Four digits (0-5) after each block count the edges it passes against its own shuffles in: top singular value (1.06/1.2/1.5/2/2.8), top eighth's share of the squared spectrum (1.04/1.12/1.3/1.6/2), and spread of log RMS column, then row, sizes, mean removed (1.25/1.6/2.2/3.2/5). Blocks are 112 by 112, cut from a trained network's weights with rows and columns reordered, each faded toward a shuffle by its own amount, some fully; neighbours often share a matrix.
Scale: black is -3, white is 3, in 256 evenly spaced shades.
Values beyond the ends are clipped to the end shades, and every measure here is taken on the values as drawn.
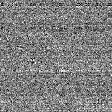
4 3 1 2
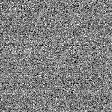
3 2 0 1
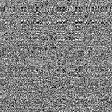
4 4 1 2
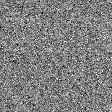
1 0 0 0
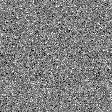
2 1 0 0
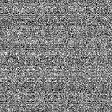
4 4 1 2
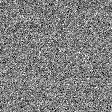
2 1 0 0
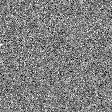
1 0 0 0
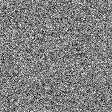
1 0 0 0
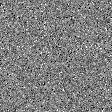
1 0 0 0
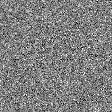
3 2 1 1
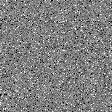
2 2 0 1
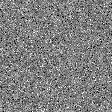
1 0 0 0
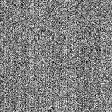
3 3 0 1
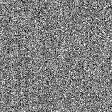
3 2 0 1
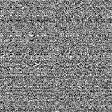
4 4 1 2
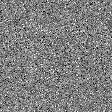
2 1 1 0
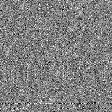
4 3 0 2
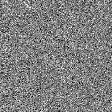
3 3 1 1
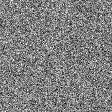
0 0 0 0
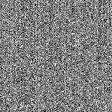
3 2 0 1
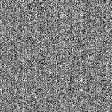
4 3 0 2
